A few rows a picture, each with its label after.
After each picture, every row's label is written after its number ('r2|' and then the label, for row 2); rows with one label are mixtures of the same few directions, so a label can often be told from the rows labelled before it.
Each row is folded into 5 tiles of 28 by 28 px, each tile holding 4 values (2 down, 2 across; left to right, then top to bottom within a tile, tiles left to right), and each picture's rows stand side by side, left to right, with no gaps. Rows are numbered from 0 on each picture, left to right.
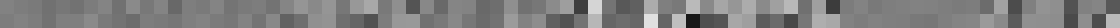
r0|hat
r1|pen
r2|hat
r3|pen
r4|pen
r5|hat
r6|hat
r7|pen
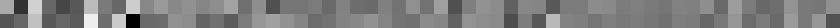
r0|pen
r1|hat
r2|hat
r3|pen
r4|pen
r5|pen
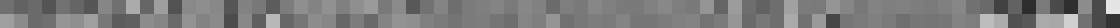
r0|hat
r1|pen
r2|hat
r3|pen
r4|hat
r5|pen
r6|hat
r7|hat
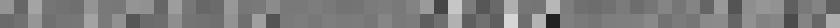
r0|pen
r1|pen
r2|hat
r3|pen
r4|hat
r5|pen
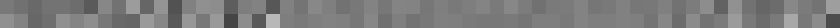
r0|hat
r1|pen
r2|pen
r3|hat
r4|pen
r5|pen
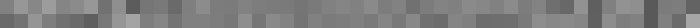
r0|hat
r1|pen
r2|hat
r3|hat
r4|pen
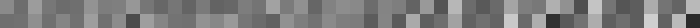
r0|pen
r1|hat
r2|pen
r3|pen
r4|pen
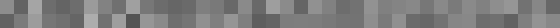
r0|pen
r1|hat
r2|pen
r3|hat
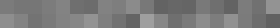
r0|hat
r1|hat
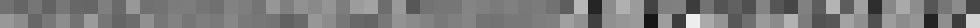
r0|hat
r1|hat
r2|hat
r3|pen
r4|pen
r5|hat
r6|pen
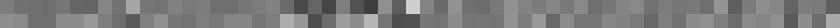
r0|hat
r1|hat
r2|hat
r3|pen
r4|pen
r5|pen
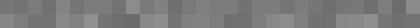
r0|hat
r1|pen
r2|hat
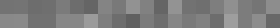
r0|hat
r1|pen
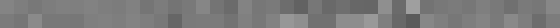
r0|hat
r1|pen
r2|hat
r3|hat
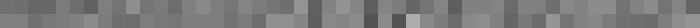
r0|hat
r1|pen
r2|pen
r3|pen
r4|hat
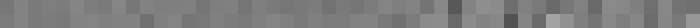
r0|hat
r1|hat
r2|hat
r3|pen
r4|pen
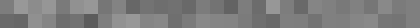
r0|hat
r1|hat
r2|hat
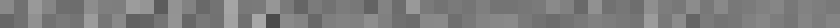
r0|pen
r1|pen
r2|hat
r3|hat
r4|pen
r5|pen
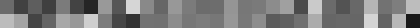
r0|hat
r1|pen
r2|pen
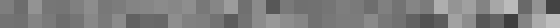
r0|pen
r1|hat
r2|hat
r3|hat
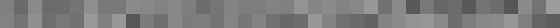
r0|pen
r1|pen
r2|hat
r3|hat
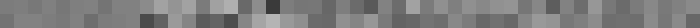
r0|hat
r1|hat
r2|hat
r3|hat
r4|pen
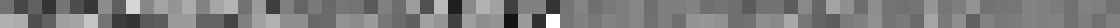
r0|hat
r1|hat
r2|hat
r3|pen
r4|pen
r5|hat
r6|pen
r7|pen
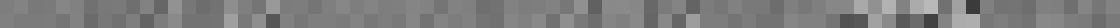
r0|pen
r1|pen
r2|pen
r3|pen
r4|pen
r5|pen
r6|hat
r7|hat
